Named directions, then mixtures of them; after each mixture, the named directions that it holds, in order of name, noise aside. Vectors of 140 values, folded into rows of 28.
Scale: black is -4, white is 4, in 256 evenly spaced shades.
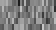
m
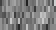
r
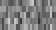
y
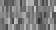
m, r, y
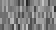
m, r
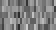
m, r, y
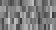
y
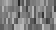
m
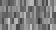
m, y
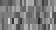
m, y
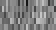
m, r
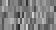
m, r, y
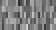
m, r, y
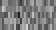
m, r, y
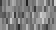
r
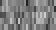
m, r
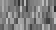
m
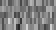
r, y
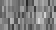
m, r, y
